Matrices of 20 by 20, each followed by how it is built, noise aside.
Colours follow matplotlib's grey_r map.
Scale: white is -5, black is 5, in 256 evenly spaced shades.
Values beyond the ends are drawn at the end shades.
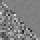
lower triangular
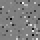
sparse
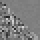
lower triangular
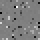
sparse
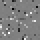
sparse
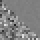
lower triangular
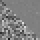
lower triangular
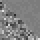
lower triangular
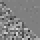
lower triangular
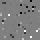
sparse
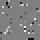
sparse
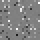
sparse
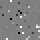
sparse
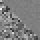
lower triangular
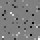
sparse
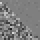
lower triangular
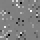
sparse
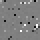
sparse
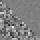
lower triangular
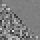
lower triangular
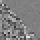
lower triangular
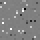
sparse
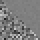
lower triangular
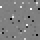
sparse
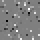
sparse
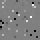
sparse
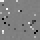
sparse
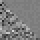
lower triangular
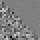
lower triangular
